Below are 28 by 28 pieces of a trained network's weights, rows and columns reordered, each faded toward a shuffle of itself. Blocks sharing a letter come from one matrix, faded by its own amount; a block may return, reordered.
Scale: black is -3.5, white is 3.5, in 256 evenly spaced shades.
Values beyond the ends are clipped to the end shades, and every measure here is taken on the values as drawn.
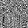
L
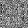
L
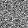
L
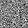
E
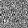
L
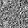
L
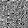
L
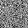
L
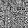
L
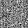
E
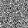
L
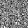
L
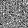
E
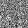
E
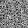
L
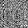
L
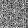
E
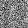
E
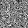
E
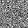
L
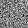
E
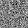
L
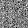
E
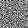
L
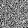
E
